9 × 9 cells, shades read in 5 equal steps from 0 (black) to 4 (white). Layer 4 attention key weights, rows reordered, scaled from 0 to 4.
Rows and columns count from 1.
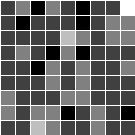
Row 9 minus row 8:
-1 0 1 0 1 0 0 0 1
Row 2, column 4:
1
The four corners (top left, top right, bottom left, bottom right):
1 4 1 1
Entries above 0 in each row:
7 7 9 7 8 9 9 7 9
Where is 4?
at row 1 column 9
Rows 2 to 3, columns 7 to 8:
1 2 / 1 2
